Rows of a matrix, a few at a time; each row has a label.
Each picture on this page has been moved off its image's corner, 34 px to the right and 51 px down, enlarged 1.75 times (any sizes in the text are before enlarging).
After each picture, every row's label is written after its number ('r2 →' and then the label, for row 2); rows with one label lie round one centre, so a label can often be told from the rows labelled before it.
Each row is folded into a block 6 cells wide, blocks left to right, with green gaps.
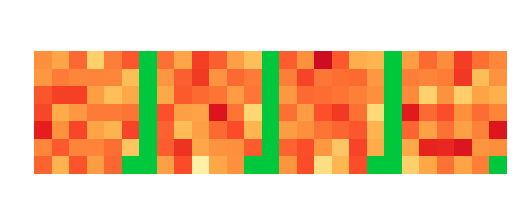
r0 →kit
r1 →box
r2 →box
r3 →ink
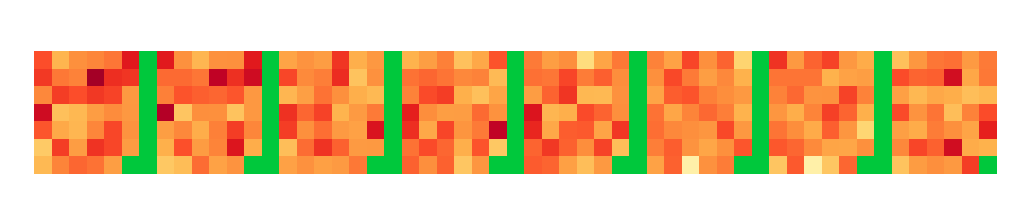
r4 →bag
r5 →bag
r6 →ink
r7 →kit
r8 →kit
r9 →box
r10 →box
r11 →ink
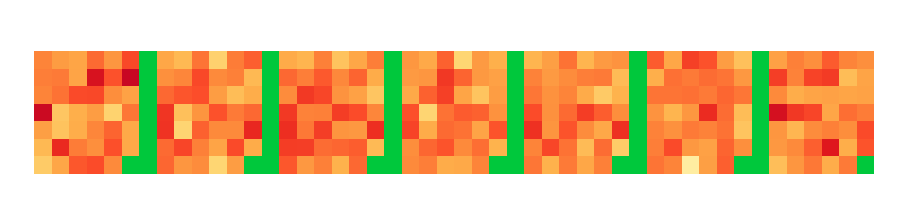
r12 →bag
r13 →kit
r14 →kit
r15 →kit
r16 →kit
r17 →box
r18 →ink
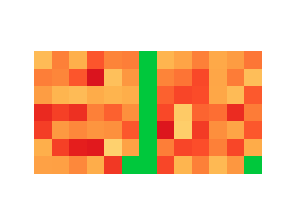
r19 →ink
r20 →kit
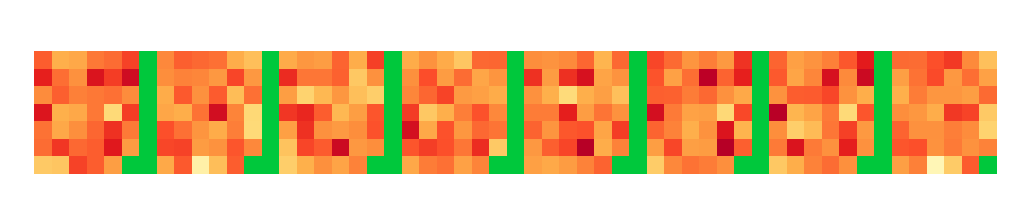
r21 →bag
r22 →box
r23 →ink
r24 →kit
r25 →ink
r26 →bag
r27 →bag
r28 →box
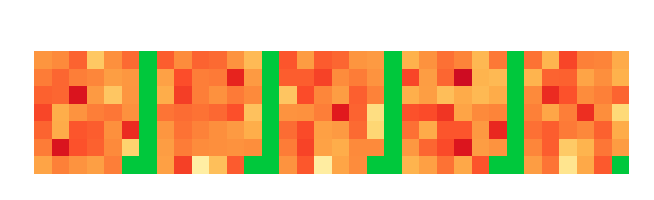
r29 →kit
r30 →box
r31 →box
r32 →ink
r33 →box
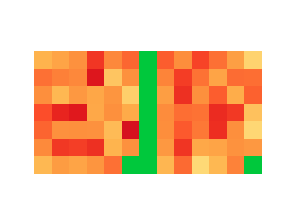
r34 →ink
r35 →box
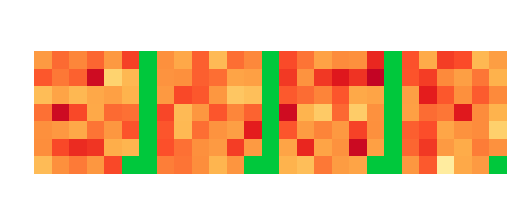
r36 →ink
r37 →kit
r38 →bag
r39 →box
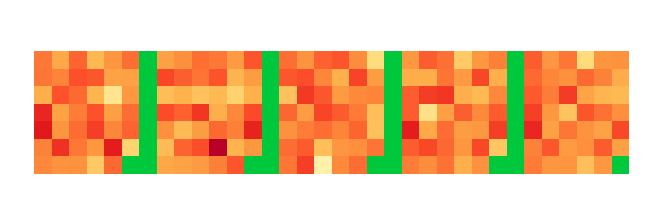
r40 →kit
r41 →ink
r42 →box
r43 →kit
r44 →kit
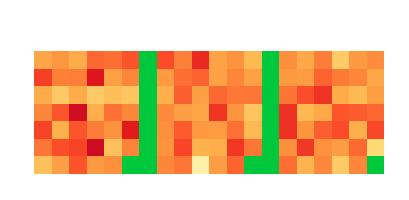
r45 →ink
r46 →box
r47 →kit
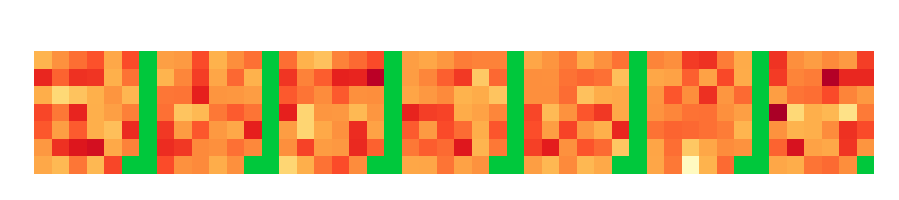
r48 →ink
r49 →kit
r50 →bag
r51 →ink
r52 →kit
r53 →box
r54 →bag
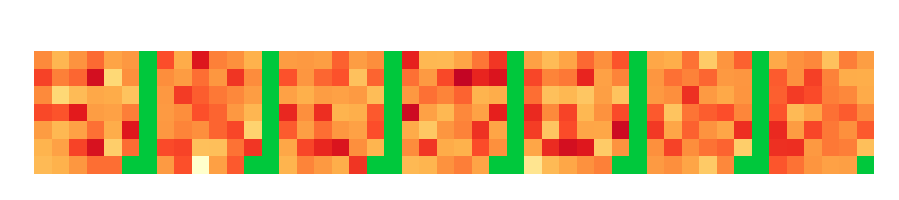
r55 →ink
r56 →box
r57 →ink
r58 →bag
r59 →ink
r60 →kit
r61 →kit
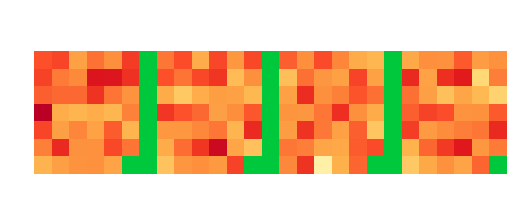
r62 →bag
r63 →ink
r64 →box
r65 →ink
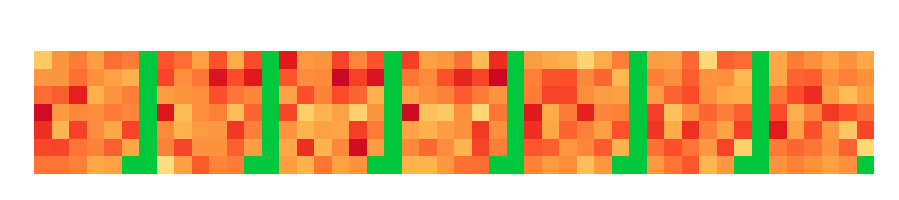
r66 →kit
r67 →bag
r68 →bag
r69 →bag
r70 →kit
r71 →kit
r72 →kit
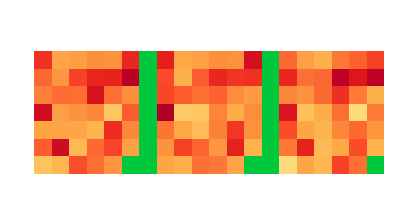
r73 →bag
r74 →bag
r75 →bag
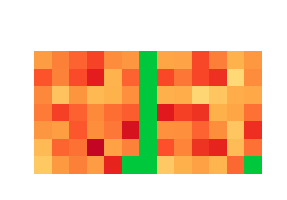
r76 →ink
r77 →ink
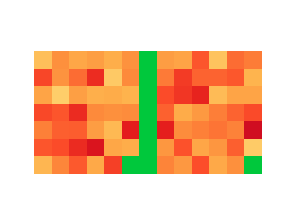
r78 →ink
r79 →kit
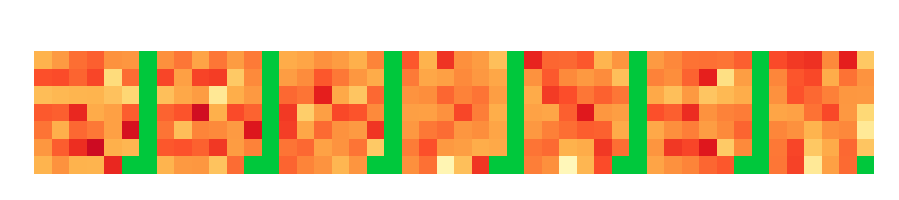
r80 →ink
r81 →ink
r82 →kit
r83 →box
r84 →box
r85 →ink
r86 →box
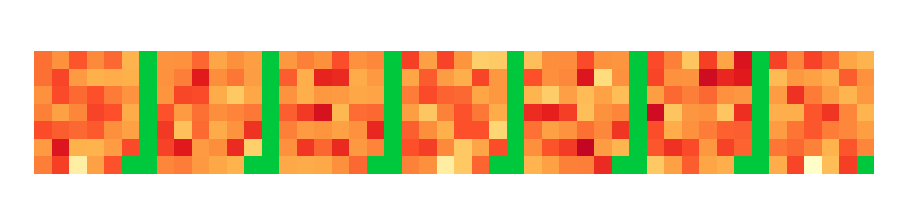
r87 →box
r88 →kit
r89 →ink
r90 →box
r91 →ink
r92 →bag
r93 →box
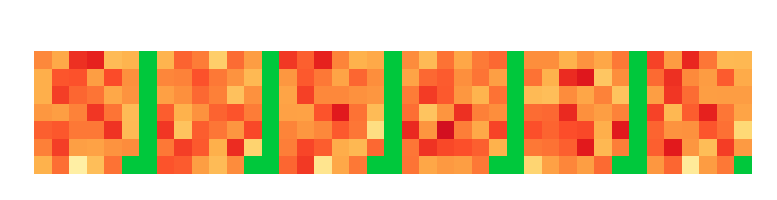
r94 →box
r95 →kit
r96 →box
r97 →kit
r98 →ink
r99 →box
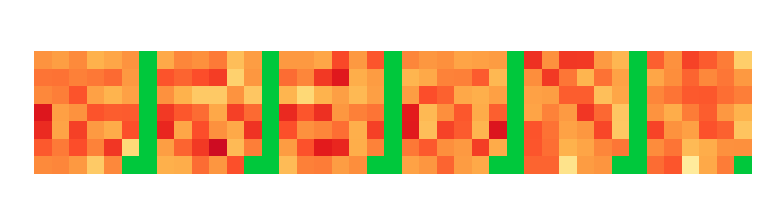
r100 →kit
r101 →ink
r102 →ink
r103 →kit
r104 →box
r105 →box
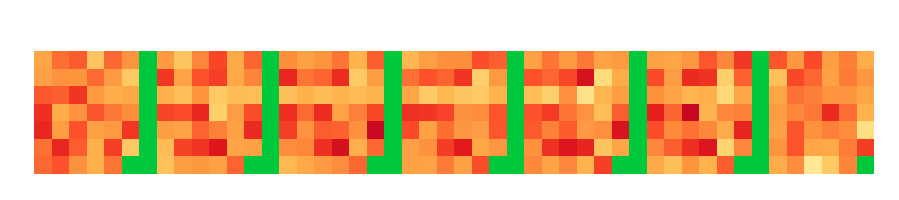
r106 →kit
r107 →ink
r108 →ink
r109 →ink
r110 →ink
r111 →ink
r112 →box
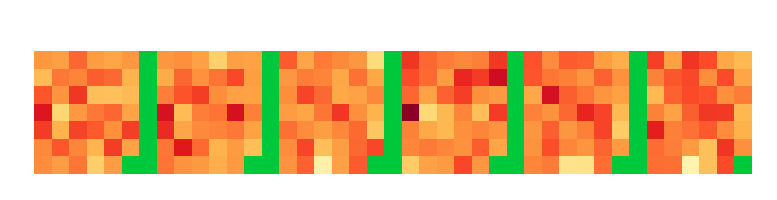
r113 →kit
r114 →kit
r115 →box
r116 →bag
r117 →box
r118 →box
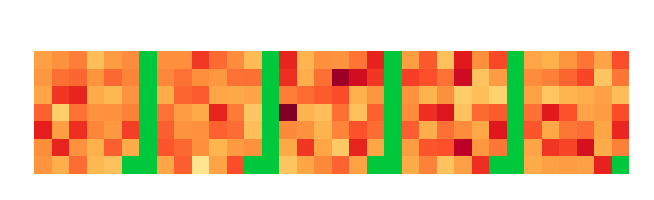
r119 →kit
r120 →box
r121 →bag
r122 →ink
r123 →ink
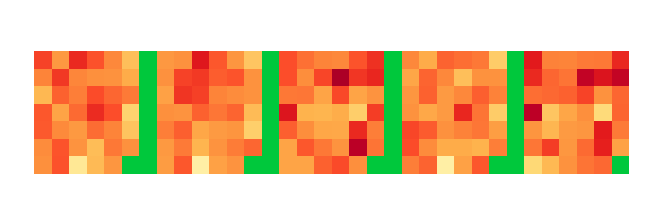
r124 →box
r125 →box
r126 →bag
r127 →box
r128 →bag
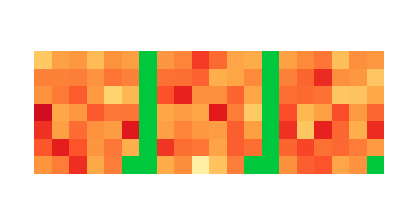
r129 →kit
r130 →box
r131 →kit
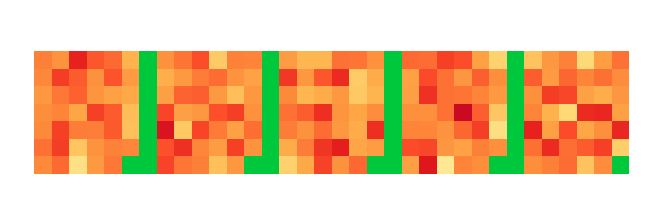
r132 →box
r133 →kit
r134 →ink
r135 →box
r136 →kit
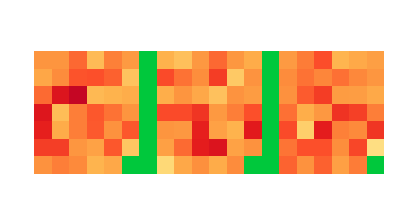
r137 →kit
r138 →ink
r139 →kit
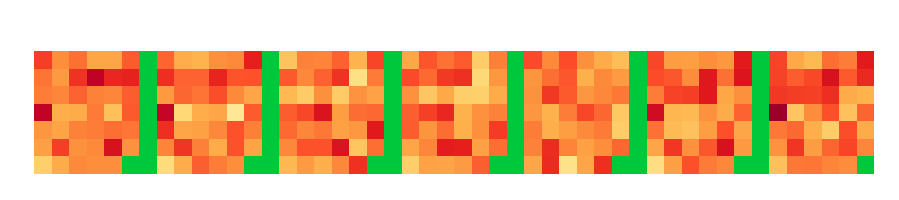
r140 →bag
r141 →bag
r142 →ink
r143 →ink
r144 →box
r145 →bag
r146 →bag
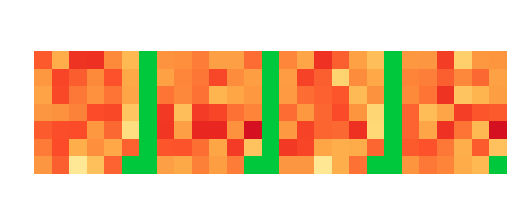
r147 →box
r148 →kit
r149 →box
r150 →kit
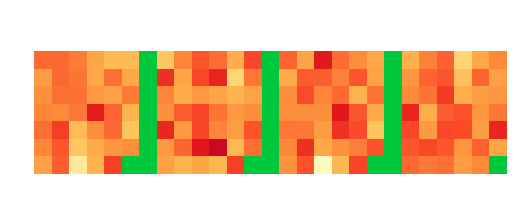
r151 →box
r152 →ink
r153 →box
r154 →kit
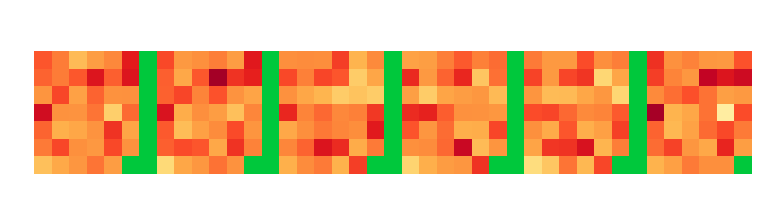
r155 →bag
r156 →bag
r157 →ink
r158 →ink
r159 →ink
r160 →bag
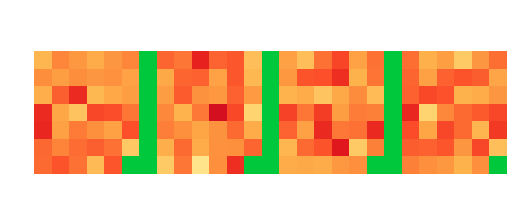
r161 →kit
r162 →box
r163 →ink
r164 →kit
